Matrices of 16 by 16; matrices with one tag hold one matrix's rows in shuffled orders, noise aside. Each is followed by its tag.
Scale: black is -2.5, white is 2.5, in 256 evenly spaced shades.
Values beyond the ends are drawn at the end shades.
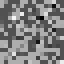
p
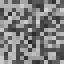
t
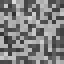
p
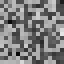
t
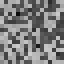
t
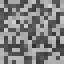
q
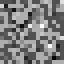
p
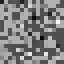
t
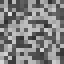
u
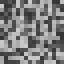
p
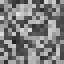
u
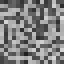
q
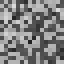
t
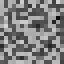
u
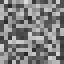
u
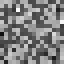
q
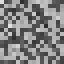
q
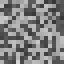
p
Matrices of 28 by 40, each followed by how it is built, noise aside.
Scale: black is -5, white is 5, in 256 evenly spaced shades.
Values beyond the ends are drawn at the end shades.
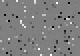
sparse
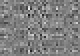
low rank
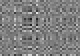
low rank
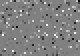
sparse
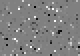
sparse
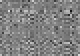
low rank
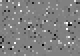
sparse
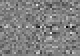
low rank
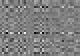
low rank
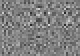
low rank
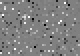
sparse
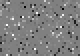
sparse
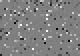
sparse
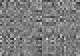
low rank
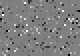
sparse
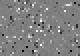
sparse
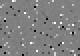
sparse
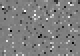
sparse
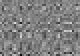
low rank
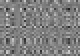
low rank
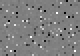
sparse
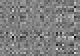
low rank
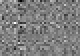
low rank
